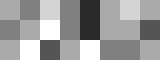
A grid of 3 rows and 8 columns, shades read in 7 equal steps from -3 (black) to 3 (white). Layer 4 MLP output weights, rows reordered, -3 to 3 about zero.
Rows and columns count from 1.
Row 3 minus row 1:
0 3 -3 1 5 -1 -2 0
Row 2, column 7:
1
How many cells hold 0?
6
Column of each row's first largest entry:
3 3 2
